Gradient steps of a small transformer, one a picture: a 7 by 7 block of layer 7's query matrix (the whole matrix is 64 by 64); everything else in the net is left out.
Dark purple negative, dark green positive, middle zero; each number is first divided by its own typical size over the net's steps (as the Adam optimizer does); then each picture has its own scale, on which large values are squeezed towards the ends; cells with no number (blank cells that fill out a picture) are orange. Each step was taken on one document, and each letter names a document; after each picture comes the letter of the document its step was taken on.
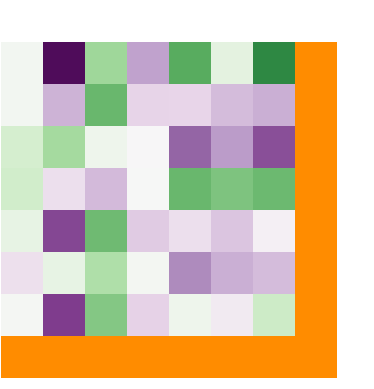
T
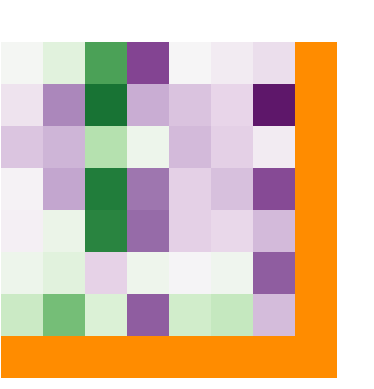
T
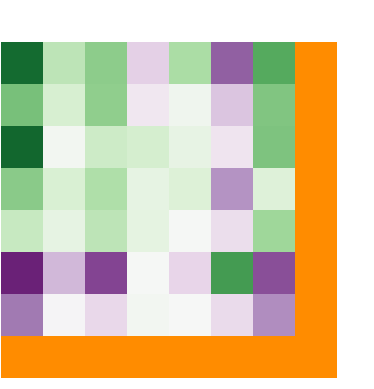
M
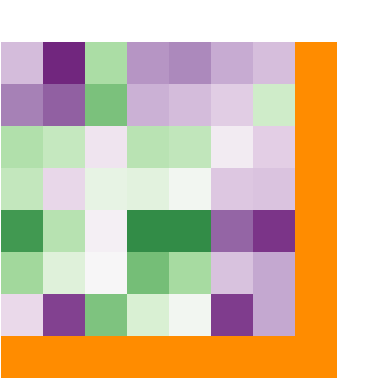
T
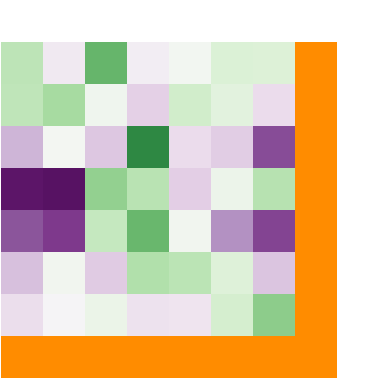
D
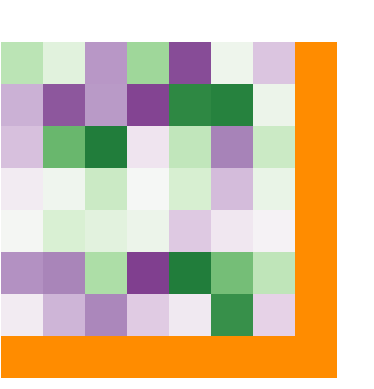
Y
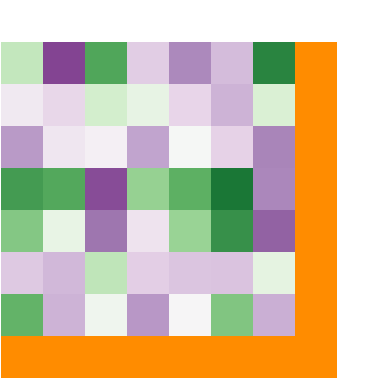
T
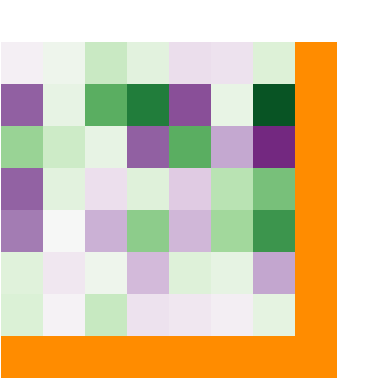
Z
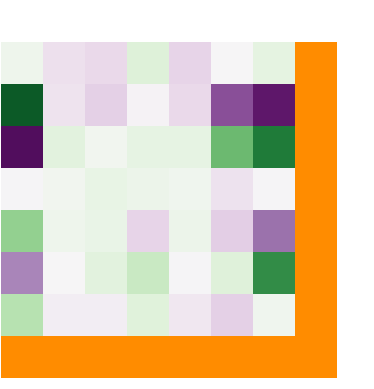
Z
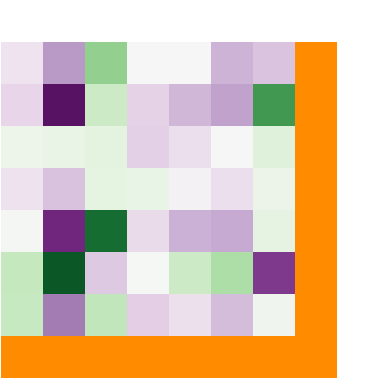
T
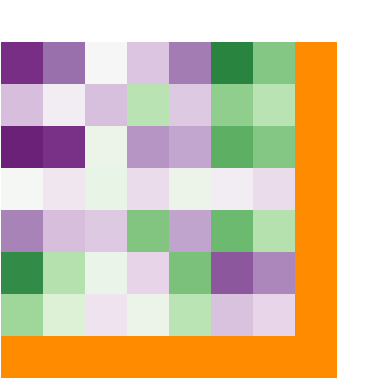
M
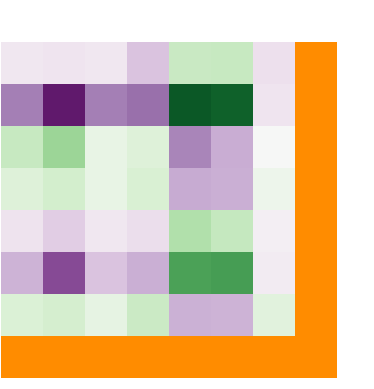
Y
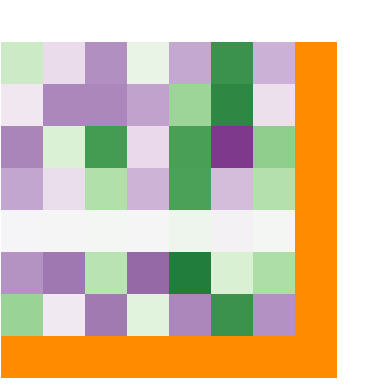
Y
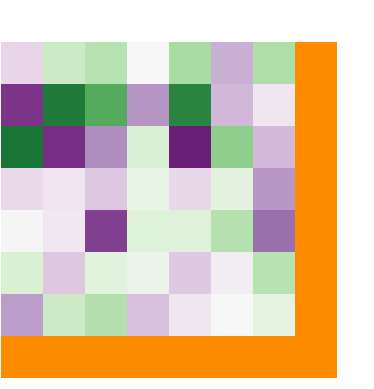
Z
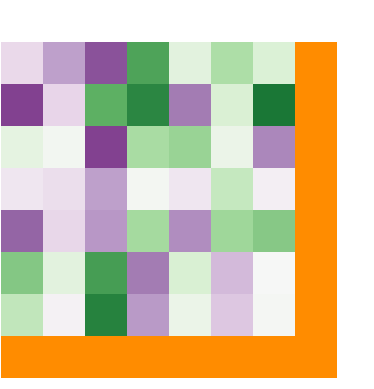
M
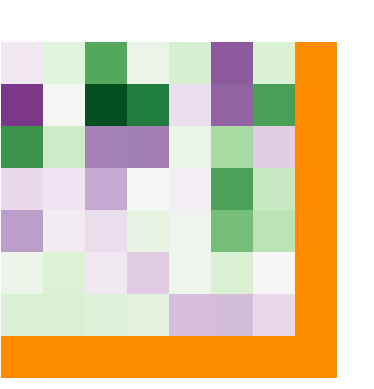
Z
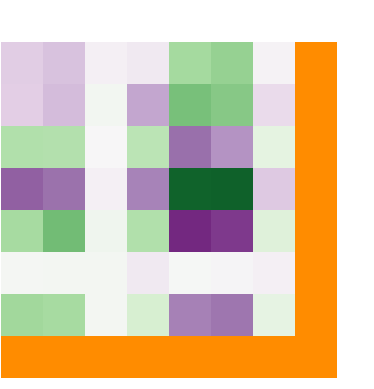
Y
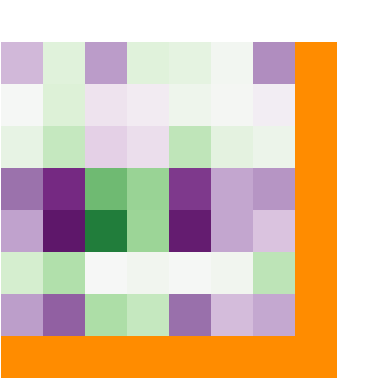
T
